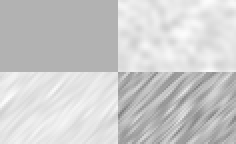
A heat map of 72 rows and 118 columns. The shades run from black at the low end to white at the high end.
The table splits into 2 rows of 2 panels. Panel 1,1: high, flat. Panel 1,2: very high, blotchy, faint in contrast. Panel 2,1: very high, slanting up to the right, faint in contrast. Panel 2,2: high, slanting up to the right.
